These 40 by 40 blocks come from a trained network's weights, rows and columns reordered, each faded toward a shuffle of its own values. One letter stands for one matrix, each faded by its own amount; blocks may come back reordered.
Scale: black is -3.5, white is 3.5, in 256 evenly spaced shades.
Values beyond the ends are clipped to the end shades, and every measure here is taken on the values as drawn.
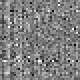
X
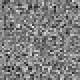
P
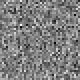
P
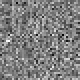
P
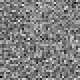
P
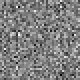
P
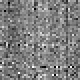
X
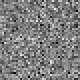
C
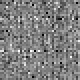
X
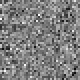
P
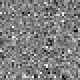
C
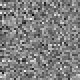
P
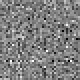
C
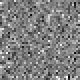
C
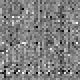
X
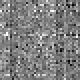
X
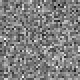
P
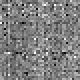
X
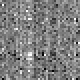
X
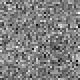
P
